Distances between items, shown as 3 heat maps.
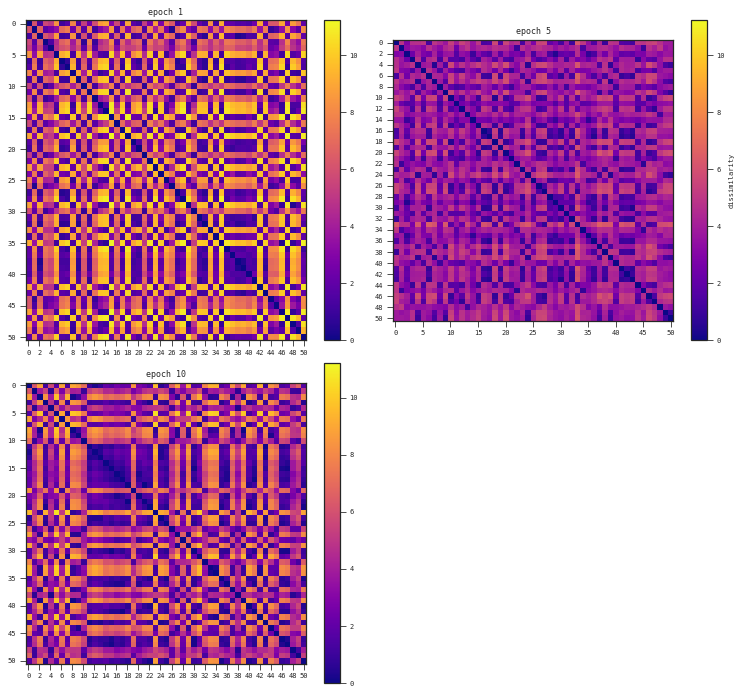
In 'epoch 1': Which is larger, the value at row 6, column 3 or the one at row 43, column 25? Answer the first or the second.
the second
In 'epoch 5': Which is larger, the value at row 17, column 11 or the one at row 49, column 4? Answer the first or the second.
the first
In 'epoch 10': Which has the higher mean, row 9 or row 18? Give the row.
9
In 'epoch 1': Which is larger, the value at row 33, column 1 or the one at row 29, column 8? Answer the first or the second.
the first
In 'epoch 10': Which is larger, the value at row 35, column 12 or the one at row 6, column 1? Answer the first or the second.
the second
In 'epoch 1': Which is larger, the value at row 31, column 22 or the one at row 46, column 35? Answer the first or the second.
the first
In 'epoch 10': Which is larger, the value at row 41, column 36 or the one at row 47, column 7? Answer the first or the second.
the second
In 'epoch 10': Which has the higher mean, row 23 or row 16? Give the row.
23
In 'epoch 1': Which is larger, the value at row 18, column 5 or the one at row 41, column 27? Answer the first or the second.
the first
